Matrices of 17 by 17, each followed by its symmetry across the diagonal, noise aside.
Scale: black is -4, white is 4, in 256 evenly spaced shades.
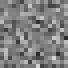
antisymmetric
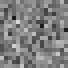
neither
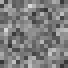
symmetric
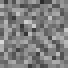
antisymmetric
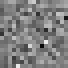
antisymmetric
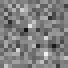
antisymmetric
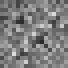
symmetric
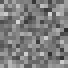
neither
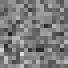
neither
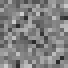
symmetric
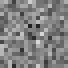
neither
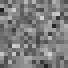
neither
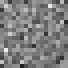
symmetric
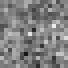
antisymmetric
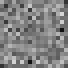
symmetric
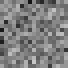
symmetric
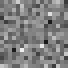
antisymmetric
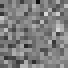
neither
